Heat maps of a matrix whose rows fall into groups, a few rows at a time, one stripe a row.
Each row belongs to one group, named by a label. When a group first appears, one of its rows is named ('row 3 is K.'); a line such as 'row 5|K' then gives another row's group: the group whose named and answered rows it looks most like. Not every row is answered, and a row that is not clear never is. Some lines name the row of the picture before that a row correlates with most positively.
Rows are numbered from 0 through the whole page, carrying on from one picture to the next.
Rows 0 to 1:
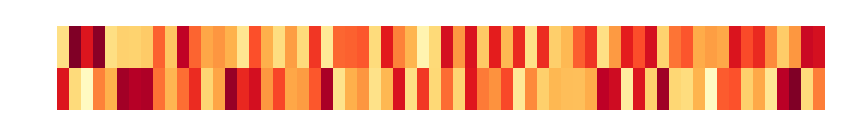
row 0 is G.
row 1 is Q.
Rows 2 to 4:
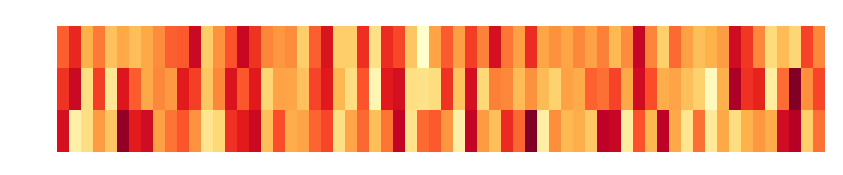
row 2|G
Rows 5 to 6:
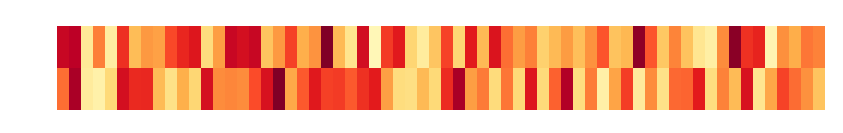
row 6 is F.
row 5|G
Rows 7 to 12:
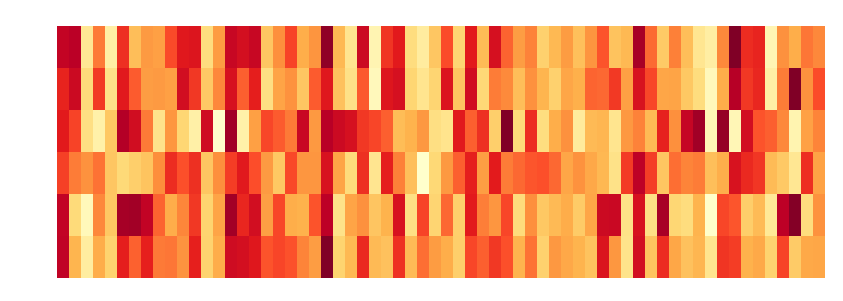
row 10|G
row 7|G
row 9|F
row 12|Q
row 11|Q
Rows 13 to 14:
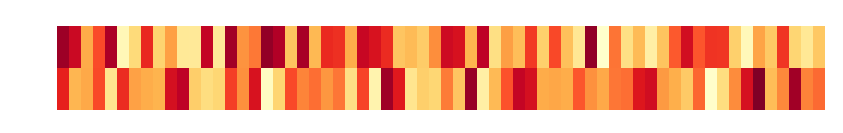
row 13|F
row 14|G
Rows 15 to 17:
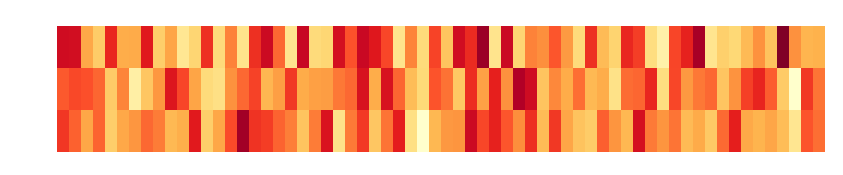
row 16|G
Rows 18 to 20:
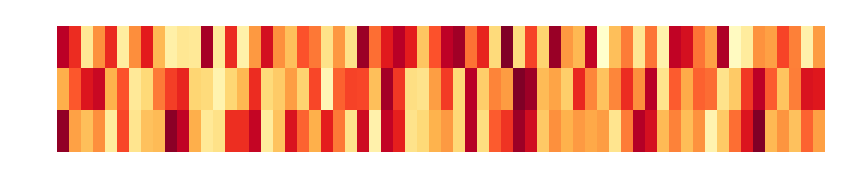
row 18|F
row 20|G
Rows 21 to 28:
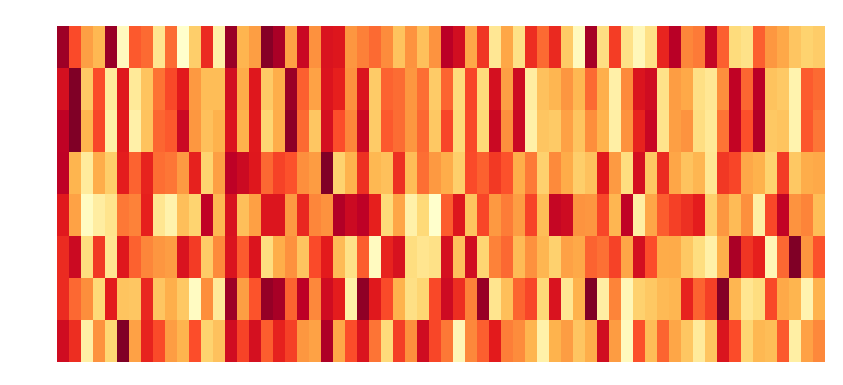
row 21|F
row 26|G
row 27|F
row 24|Q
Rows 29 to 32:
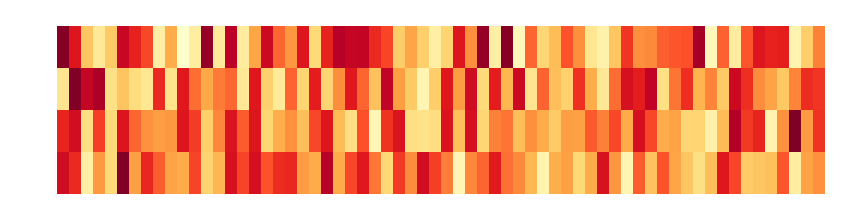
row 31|G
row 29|F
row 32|Q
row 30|G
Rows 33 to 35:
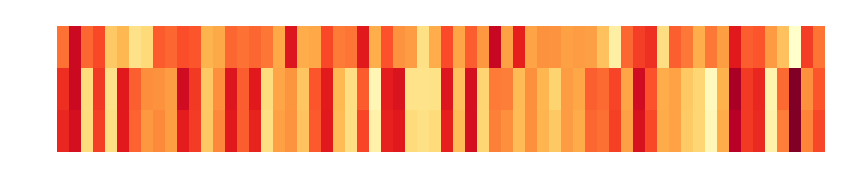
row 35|G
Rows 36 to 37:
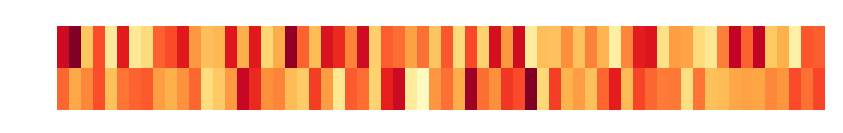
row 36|G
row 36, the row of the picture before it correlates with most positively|33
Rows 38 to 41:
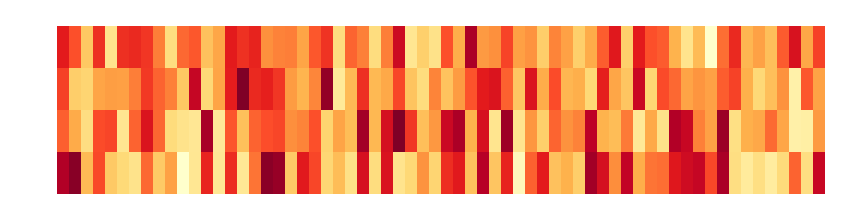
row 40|F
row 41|F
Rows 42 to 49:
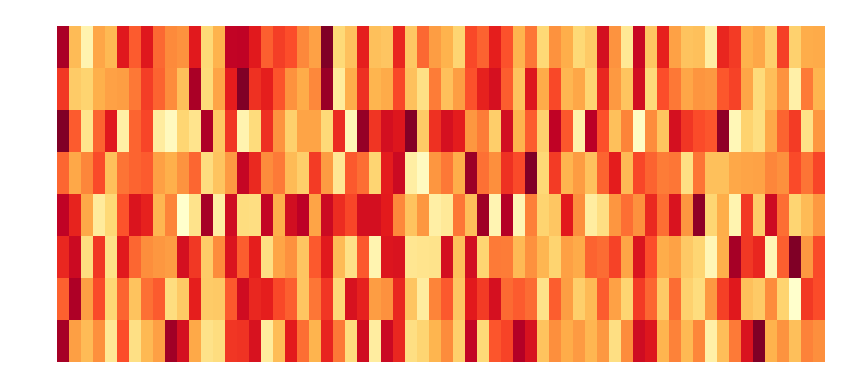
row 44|F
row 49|G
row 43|Q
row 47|G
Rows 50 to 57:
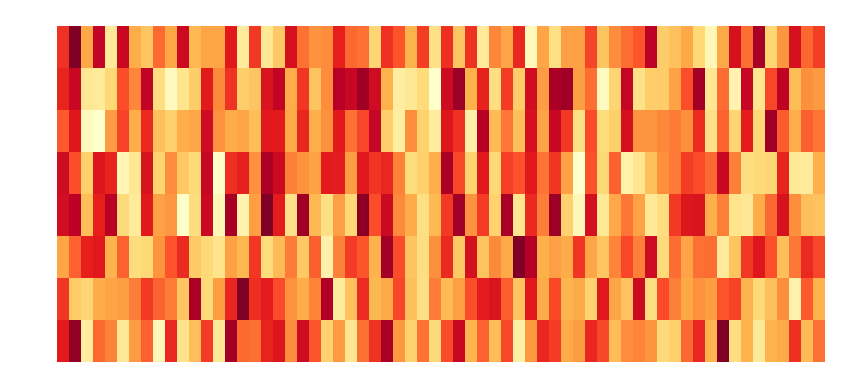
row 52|F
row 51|F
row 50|G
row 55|G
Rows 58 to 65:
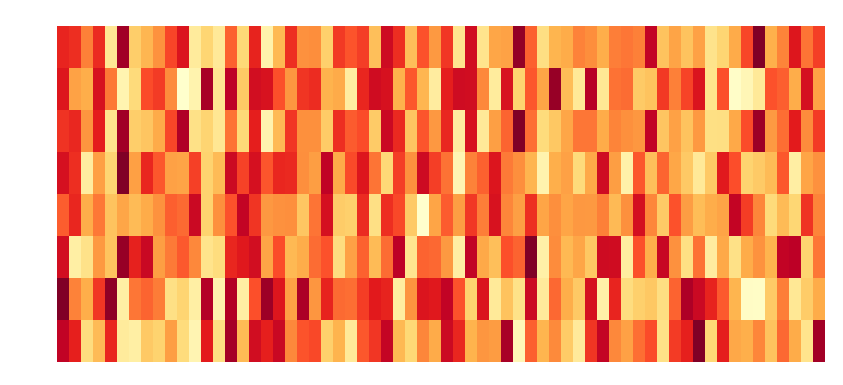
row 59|F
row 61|Q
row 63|Q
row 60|G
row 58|G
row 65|F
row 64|F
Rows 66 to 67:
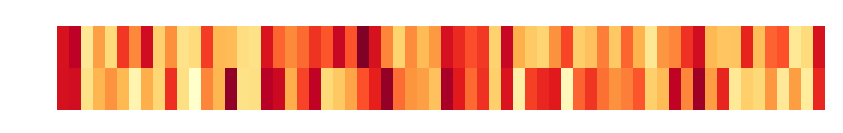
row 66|F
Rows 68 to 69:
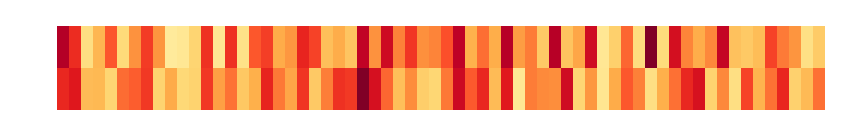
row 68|F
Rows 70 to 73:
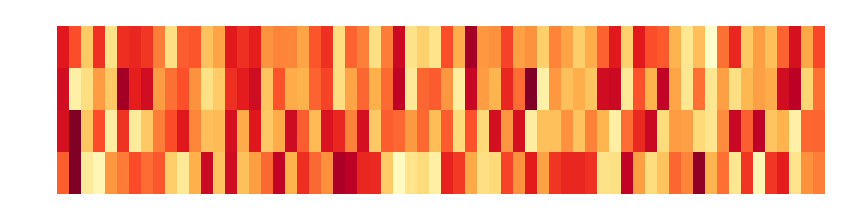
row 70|Q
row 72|G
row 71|Q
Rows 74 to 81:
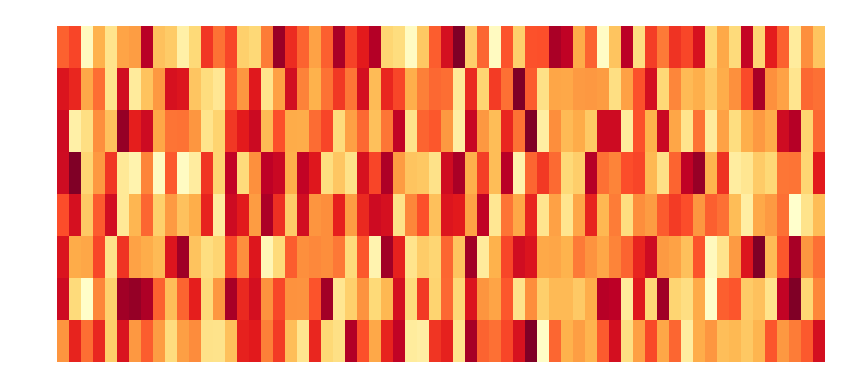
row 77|F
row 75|G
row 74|F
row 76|Q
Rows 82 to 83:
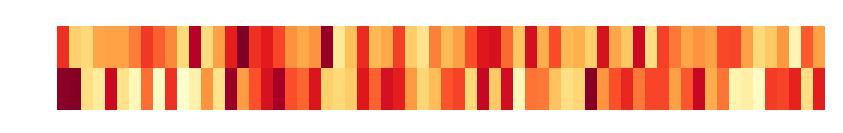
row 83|F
